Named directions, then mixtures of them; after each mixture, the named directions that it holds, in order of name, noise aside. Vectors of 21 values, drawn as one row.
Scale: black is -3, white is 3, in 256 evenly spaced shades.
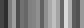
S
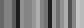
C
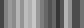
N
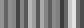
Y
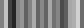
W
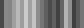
N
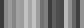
N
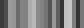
N, S, Y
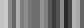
S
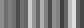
Y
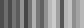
S, W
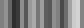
C, W, Y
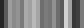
N, S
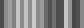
N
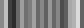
W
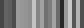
N, S, W
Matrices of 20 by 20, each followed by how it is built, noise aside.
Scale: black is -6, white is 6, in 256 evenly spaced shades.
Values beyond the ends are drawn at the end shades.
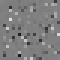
sparse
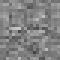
low rank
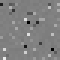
sparse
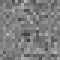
low rank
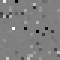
sparse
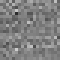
low rank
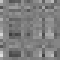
low rank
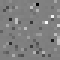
sparse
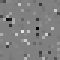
sparse
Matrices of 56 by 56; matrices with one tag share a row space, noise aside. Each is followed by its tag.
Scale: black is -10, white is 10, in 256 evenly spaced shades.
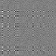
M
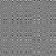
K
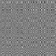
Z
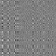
M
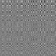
Z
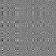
M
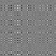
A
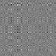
A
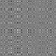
A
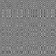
Z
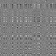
K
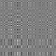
A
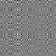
A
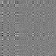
M
